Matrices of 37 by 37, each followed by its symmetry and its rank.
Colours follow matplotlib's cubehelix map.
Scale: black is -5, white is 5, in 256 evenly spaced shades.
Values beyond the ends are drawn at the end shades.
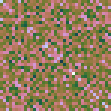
symmetric, full rank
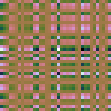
neither, rank one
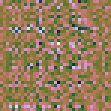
neither, rank five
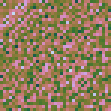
symmetric, full rank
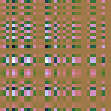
neither, rank one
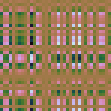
neither, rank one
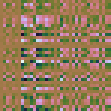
neither, rank two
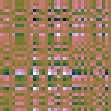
neither, rank two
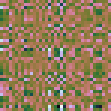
neither, rank three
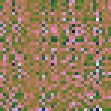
neither, rank five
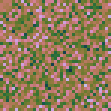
symmetric, full rank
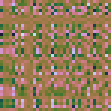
neither, rank three
